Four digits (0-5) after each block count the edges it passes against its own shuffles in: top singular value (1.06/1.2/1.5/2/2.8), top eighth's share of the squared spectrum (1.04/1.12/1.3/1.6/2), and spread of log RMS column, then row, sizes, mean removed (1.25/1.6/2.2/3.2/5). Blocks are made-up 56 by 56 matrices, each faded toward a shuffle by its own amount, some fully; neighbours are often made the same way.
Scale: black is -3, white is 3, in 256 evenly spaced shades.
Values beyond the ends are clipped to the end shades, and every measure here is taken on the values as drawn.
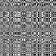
5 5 4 4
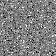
2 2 0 1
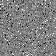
2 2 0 0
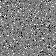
0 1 0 0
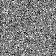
0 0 0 0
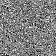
0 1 1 0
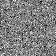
0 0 0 0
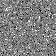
1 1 0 0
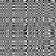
4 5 4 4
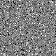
2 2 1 0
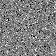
0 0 0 0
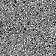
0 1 0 0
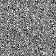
1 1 2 0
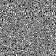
2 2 0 0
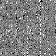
3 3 2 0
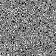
2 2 1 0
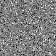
2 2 1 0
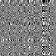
4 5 4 2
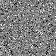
2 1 0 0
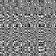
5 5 3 3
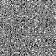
3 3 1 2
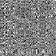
4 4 2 2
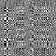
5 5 4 3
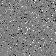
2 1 0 0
